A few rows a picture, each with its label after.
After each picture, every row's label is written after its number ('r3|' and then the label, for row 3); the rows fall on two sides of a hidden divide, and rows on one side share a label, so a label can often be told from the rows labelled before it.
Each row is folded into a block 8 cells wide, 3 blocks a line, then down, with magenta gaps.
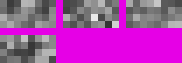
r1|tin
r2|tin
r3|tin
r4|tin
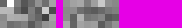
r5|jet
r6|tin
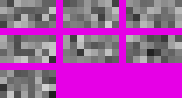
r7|tin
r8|tin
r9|tin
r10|tin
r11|tin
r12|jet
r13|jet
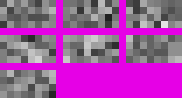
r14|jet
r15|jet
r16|tin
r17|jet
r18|tin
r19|tin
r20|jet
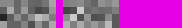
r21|jet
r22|tin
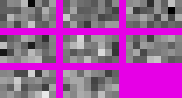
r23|jet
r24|jet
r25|jet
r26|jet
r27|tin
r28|tin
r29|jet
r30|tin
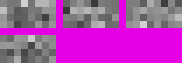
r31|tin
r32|jet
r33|tin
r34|tin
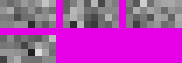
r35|tin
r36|tin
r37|tin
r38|jet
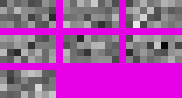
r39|jet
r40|tin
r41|jet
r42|tin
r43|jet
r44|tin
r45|tin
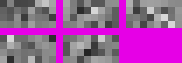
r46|jet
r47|jet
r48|tin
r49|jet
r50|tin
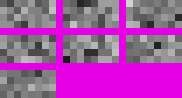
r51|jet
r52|jet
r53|jet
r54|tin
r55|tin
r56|tin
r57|jet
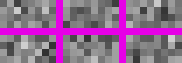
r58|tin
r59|tin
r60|tin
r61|jet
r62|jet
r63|tin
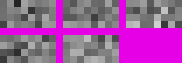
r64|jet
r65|tin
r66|jet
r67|tin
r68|tin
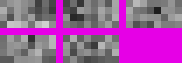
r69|tin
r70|jet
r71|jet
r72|jet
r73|jet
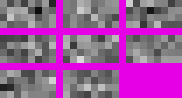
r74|tin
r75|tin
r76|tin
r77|jet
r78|tin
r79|tin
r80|jet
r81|jet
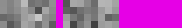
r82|tin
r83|tin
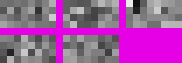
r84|tin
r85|jet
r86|tin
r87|jet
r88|tin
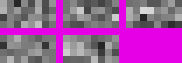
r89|jet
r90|jet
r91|jet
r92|jet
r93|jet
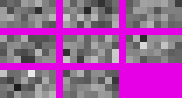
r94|tin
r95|jet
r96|tin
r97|tin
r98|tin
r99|jet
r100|tin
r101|tin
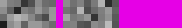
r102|jet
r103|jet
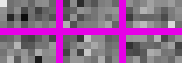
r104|tin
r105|jet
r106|tin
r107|jet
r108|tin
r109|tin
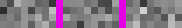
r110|tin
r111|jet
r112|jet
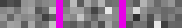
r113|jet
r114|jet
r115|jet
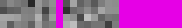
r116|jet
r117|jet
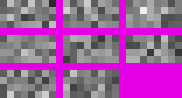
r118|tin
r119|tin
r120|jet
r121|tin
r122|tin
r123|jet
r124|jet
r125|jet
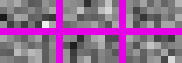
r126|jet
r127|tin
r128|tin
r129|jet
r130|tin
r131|jet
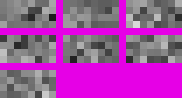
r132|tin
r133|jet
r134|jet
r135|jet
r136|tin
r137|jet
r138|jet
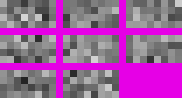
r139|jet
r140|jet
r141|jet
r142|jet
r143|tin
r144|jet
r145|tin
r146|tin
